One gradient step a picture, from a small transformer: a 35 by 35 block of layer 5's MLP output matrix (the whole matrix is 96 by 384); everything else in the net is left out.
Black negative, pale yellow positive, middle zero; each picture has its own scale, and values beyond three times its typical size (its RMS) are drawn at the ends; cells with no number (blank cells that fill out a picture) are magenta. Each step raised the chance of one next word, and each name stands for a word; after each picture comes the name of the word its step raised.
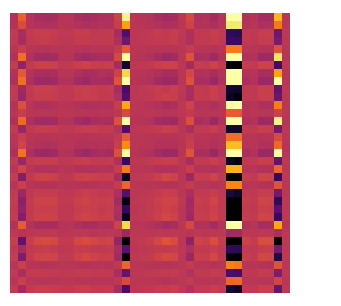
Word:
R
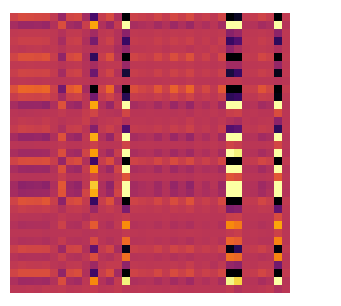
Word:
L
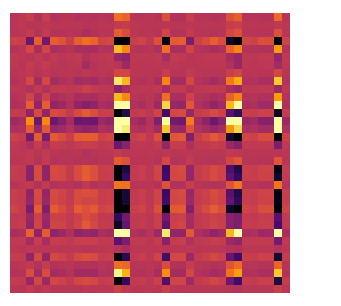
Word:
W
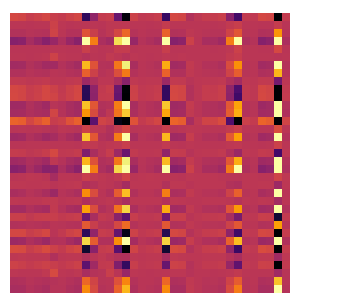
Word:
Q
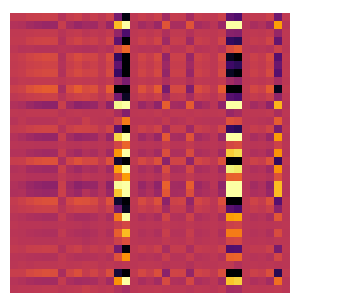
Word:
L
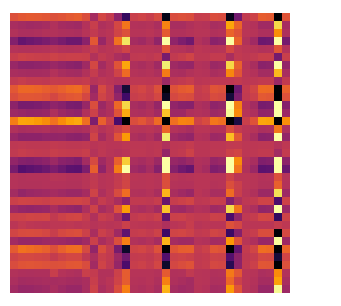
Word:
Q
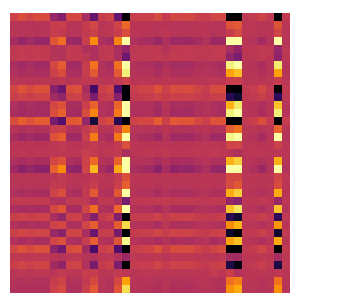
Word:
Q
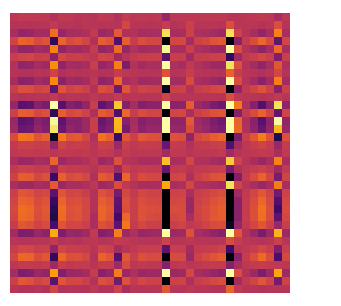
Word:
W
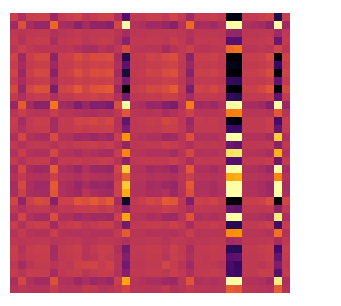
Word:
L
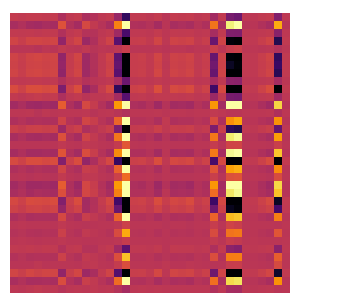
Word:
L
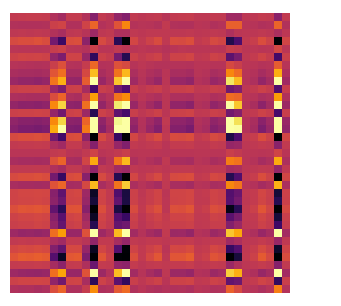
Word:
W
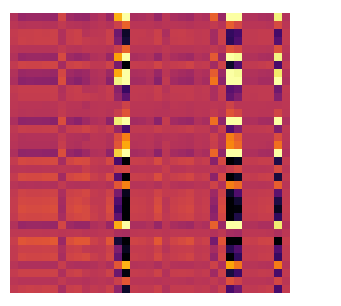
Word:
R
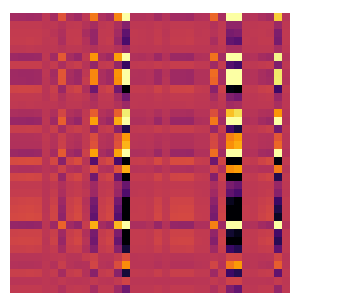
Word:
R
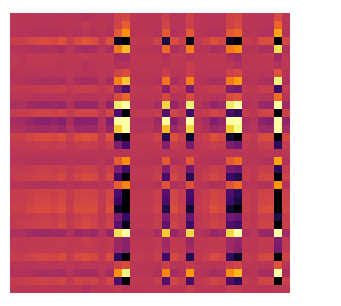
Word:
W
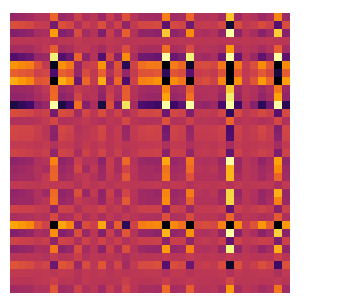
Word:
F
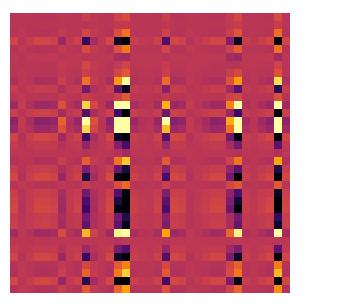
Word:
W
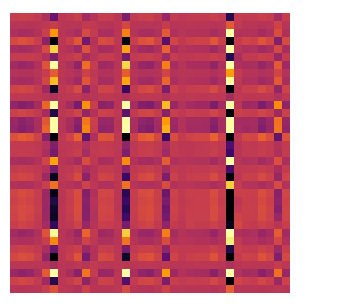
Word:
W
